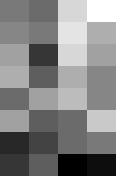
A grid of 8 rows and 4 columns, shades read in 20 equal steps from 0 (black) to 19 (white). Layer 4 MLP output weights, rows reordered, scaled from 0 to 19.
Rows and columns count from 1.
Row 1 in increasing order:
8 9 16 19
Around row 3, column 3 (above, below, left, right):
17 13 4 12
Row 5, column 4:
10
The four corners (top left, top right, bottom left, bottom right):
9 19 4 1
